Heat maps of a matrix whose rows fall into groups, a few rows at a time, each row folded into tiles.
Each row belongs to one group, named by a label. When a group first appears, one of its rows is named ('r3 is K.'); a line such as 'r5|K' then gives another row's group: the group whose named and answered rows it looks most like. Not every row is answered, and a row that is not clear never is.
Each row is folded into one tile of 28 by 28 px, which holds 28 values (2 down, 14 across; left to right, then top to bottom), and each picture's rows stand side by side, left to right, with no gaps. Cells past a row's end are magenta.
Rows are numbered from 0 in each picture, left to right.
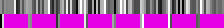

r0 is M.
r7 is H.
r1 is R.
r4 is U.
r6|R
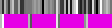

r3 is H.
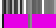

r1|M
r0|R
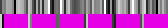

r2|H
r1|R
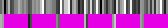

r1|M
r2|U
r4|U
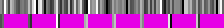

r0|H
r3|U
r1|H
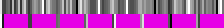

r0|R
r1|M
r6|M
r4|M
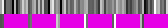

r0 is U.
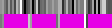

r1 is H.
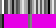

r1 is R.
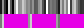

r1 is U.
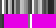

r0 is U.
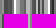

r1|R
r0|M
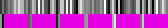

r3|R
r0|M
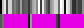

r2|H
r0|U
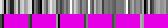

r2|M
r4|M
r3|H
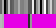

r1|H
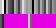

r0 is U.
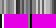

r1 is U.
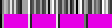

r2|R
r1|R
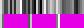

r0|R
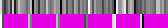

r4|U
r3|H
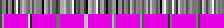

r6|H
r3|U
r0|H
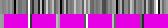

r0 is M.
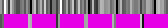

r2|H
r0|H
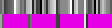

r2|M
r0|M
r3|R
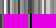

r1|M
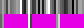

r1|R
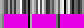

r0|R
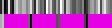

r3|M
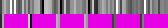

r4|H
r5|H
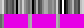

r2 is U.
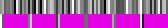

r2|H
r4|M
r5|R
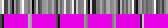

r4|R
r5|M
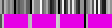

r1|U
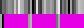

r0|M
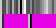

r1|M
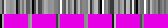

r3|U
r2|H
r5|H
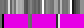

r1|M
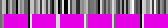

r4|R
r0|U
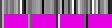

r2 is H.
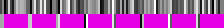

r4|R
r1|U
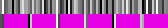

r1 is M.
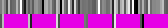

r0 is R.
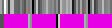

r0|H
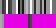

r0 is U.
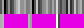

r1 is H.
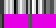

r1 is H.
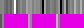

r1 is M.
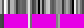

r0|H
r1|R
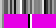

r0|R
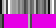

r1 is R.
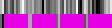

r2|R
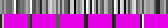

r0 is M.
